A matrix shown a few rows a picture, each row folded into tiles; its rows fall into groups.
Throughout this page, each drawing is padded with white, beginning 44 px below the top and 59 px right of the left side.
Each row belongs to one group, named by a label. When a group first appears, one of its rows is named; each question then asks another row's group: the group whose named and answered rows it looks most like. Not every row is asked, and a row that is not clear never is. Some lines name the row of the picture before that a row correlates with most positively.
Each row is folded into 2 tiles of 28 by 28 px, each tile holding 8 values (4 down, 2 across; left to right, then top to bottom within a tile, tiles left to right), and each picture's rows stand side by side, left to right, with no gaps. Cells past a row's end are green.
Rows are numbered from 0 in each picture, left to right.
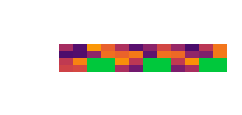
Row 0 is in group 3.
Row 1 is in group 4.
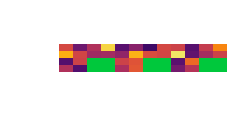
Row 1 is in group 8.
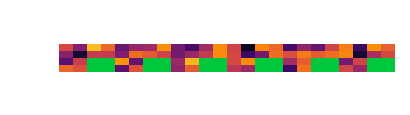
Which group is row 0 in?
3
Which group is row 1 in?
8
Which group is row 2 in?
3
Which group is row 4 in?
8
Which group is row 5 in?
3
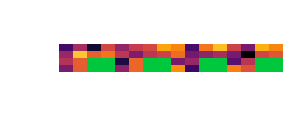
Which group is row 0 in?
8
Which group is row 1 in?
3
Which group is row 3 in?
3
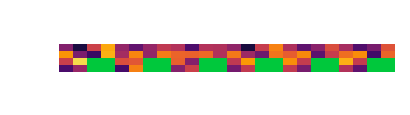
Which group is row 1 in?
8
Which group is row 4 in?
4
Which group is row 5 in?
4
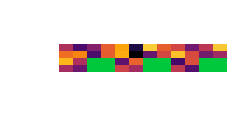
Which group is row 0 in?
4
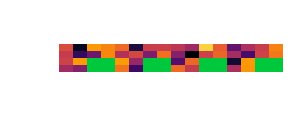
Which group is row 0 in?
3
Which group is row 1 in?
4
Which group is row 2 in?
3
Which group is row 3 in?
3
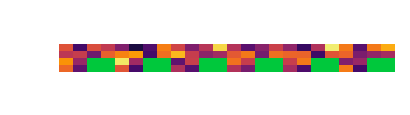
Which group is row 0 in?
4
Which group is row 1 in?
4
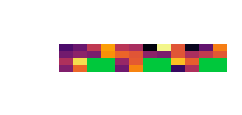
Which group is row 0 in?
3
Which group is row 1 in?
8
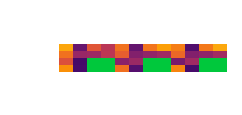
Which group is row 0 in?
4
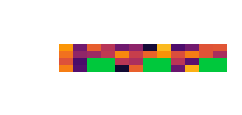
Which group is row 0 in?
4
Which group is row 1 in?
8
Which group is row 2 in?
8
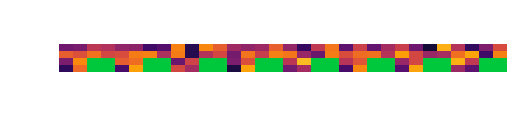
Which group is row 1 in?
8
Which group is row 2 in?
3
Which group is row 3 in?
8
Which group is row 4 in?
3
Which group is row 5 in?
8
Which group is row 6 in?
8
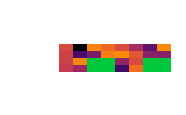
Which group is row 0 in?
3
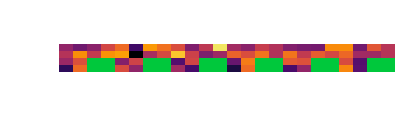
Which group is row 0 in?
8
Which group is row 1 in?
3
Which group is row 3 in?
8
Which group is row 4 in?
8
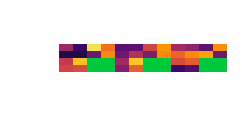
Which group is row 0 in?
3
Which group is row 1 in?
3
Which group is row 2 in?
8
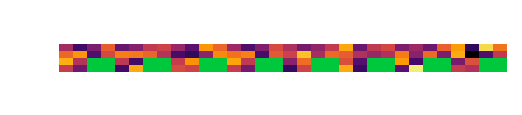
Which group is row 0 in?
4
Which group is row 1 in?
8
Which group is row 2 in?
3
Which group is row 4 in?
8
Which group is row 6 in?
8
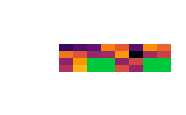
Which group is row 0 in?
8
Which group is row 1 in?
3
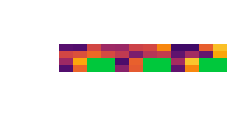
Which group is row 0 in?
8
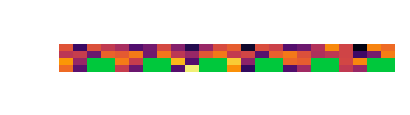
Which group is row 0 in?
4
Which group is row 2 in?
8
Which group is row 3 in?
4
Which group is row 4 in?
8
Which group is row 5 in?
3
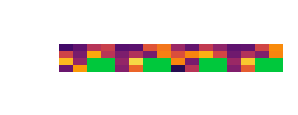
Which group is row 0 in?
8
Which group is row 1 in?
3
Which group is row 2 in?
8
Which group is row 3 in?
3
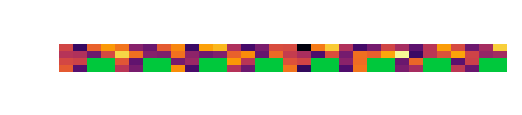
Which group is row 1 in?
4
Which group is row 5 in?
8
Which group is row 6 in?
3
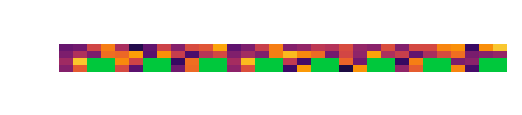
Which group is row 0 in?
3
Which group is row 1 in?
4
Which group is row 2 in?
3
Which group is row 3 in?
3
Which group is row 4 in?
8
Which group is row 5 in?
8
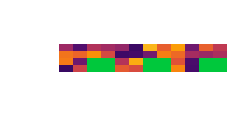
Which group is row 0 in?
8
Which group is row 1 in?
3
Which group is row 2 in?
4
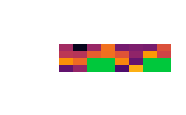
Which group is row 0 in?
8
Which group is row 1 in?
8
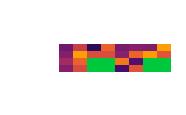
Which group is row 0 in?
8
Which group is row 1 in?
8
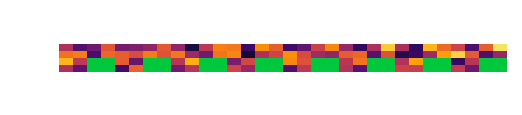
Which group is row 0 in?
4
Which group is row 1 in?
8
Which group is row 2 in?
3
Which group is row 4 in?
8
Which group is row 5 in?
4
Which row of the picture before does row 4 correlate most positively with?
1
